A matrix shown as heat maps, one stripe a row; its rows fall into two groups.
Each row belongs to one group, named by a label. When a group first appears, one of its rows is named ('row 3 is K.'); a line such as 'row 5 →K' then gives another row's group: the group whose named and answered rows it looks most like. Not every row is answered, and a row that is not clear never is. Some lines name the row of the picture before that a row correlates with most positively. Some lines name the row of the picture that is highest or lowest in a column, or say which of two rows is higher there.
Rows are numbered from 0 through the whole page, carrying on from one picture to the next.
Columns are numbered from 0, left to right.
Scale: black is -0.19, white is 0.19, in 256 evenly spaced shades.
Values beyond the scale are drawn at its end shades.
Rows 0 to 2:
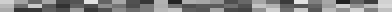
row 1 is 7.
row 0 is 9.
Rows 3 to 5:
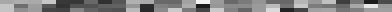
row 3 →9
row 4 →7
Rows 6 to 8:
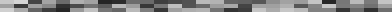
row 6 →9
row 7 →7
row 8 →9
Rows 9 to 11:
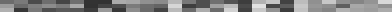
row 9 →7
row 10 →7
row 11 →7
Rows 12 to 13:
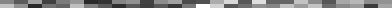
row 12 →7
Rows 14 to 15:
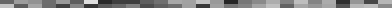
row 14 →9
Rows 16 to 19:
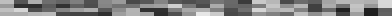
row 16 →7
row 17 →7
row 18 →9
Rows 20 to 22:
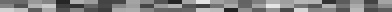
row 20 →9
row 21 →7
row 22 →9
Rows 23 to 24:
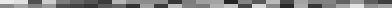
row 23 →9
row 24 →7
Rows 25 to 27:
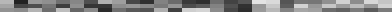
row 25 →7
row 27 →9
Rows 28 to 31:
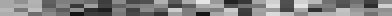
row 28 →9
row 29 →9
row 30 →7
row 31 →7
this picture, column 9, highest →29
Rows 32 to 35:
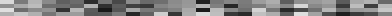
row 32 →7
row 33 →9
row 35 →9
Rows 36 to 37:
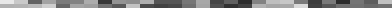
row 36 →9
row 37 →9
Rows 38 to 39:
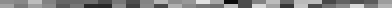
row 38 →9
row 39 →7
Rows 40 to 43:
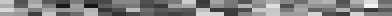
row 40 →7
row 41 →7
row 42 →9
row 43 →9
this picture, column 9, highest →42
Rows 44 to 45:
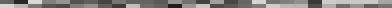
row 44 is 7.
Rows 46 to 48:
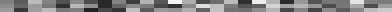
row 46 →7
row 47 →9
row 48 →7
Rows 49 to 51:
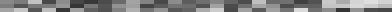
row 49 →7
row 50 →7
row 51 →9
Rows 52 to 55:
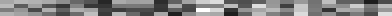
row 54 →9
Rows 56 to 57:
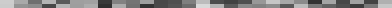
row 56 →9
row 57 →9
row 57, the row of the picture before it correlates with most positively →55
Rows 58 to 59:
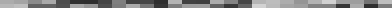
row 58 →7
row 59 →9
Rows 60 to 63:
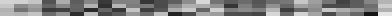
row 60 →9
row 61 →9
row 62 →7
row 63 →9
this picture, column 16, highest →62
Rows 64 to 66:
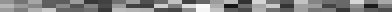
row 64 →7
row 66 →9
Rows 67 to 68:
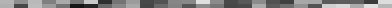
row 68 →7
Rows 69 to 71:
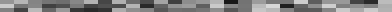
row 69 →9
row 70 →7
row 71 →7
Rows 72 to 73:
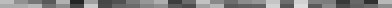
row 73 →9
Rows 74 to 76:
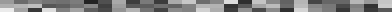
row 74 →7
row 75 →9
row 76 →9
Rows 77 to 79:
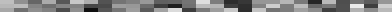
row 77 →9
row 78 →9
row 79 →7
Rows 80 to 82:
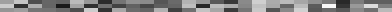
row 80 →9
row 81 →7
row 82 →9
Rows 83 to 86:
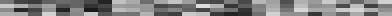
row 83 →7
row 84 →9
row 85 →7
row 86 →9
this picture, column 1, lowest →85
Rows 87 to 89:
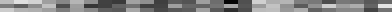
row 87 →9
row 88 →7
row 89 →9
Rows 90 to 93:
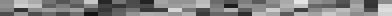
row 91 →9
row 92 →7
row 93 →7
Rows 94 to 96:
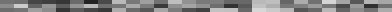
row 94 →7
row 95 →9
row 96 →7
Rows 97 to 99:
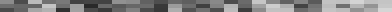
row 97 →7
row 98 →7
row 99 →7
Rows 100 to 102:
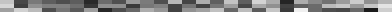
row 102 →9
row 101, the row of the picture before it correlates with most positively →97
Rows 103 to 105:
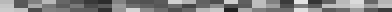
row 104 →7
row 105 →9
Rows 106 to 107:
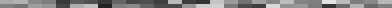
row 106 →7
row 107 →9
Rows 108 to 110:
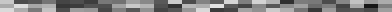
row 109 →9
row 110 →9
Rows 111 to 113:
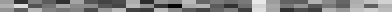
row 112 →9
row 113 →7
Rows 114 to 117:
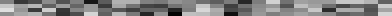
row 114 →7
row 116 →9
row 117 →9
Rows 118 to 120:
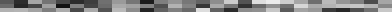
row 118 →7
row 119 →7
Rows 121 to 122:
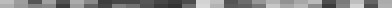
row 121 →9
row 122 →9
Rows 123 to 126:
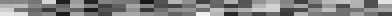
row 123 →7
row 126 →9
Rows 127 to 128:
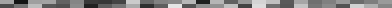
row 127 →7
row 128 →7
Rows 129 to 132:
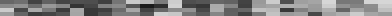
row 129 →7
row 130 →7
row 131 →7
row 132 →7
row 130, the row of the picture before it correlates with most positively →128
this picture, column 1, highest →130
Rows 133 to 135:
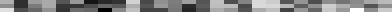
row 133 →7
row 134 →7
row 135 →7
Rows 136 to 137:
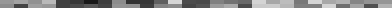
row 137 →7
